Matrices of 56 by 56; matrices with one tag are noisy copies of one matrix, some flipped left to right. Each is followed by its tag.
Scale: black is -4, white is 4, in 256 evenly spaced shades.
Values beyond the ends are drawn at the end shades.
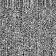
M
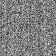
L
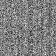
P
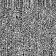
M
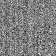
P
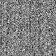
L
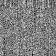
M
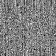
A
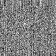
A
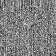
A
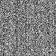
L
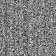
P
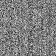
P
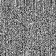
A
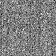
L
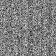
P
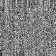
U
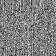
A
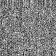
M
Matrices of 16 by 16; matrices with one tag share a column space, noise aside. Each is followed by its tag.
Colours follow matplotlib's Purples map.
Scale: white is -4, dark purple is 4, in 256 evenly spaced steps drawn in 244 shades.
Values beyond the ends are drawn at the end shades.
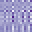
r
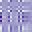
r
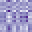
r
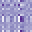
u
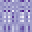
r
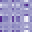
u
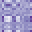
u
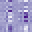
r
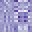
r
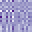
r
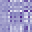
r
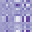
u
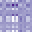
u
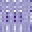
r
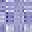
r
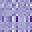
u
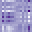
r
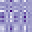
r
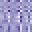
r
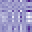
r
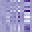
r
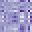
r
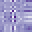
r
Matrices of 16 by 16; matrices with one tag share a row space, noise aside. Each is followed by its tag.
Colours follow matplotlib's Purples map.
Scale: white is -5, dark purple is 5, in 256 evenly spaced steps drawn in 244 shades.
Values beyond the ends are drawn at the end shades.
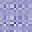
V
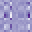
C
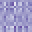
V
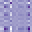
C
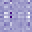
C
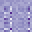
C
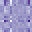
C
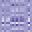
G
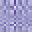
V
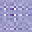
V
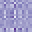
V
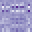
G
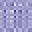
V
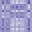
G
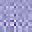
V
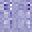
C
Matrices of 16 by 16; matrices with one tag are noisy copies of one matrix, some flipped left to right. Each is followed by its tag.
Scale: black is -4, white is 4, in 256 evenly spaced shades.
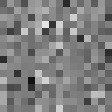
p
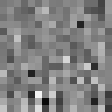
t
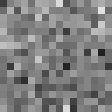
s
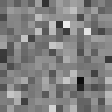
p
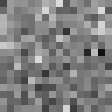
s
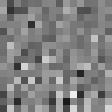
t
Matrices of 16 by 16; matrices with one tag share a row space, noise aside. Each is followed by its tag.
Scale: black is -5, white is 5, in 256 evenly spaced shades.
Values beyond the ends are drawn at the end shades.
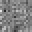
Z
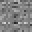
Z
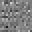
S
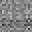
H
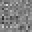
S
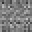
H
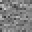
Z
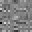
Z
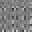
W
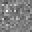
S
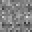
H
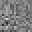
S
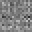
H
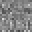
H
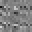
Z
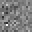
S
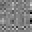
W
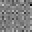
W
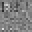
S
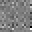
W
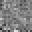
Z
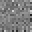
W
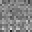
H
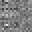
S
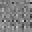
W
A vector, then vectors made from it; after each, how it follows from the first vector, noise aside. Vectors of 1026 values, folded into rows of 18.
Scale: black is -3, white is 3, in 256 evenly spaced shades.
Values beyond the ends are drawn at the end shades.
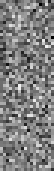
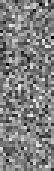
copied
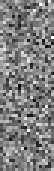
negated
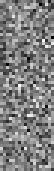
copied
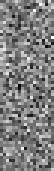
negated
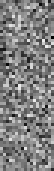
copied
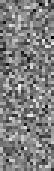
copied
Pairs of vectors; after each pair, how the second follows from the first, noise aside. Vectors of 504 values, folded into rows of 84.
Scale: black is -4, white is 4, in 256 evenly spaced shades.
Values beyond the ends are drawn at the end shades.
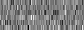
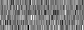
copied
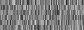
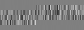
partly zeroed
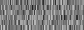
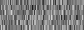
copied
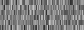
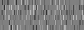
partly zeroed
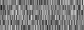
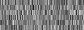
shuffled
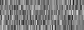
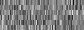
copied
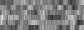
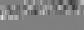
partly zeroed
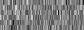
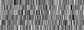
shuffled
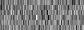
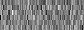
shuffled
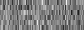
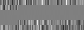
partly zeroed
